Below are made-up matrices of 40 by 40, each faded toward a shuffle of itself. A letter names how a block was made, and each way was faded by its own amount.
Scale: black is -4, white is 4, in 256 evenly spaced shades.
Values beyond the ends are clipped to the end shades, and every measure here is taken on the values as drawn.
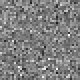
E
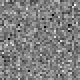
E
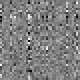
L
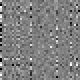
L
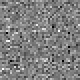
E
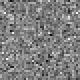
E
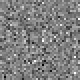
E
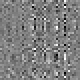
L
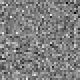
E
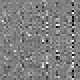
L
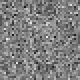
E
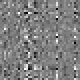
L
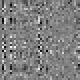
L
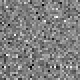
E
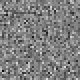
E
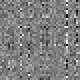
L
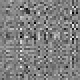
L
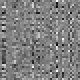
L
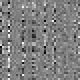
L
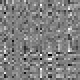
L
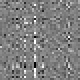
L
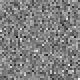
E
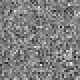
E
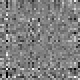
L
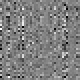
L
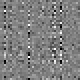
L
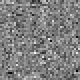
E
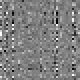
L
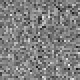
E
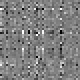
L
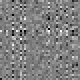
L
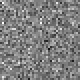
E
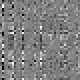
L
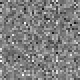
E
